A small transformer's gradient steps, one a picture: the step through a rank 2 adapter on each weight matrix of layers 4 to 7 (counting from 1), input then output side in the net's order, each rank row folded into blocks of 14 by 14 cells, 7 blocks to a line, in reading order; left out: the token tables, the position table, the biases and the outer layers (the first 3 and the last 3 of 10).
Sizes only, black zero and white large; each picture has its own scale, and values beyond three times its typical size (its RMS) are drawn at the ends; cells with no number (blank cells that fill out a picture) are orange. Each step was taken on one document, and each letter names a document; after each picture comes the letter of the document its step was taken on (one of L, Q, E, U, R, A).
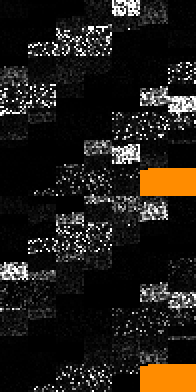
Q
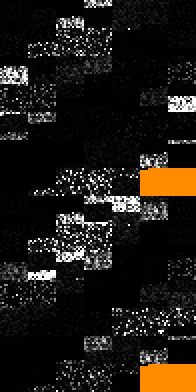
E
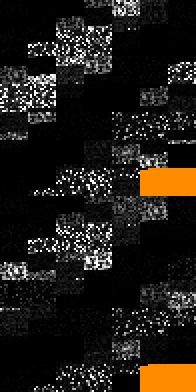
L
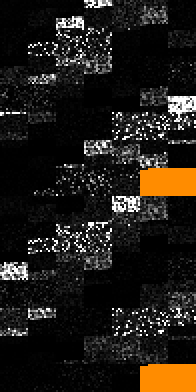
Q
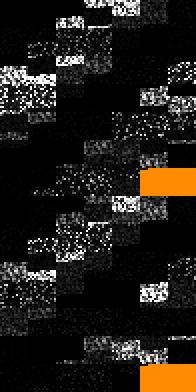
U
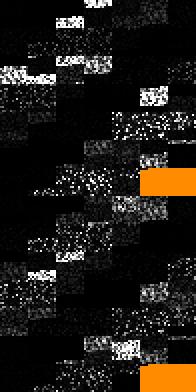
U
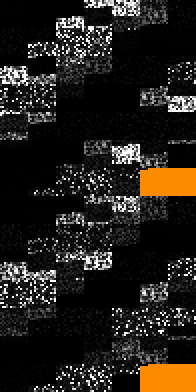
L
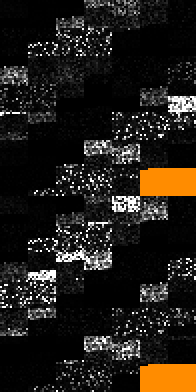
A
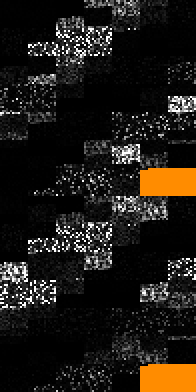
L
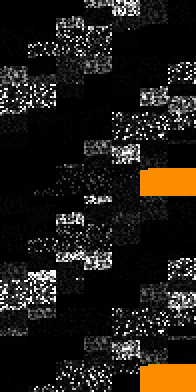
L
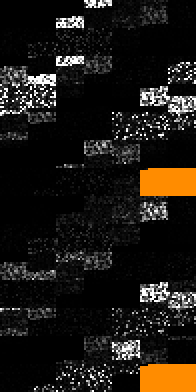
U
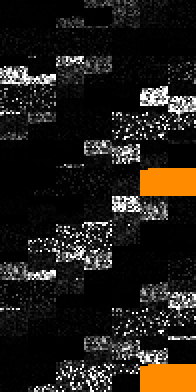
E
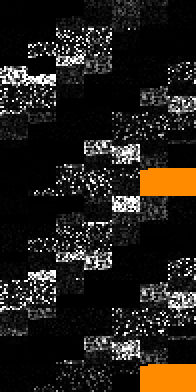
L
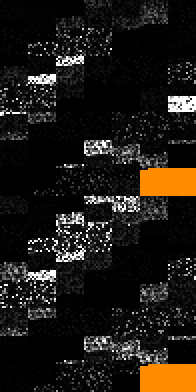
A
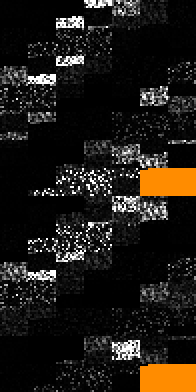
U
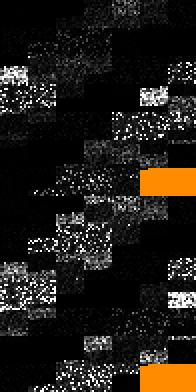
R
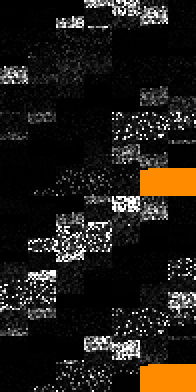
R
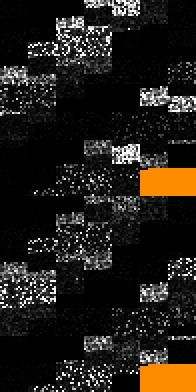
R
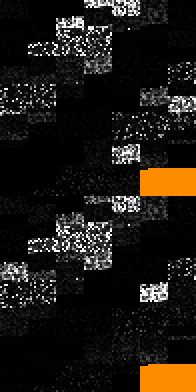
Q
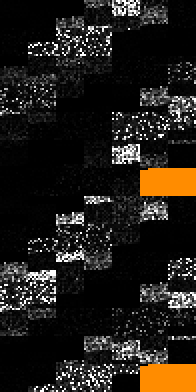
R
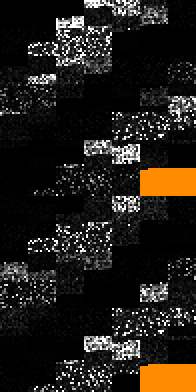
Q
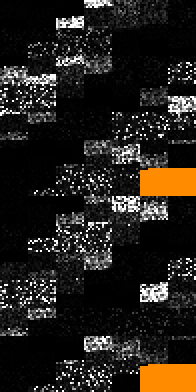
A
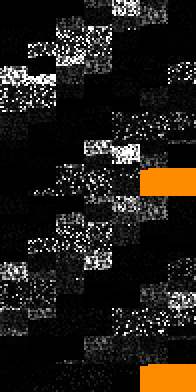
L
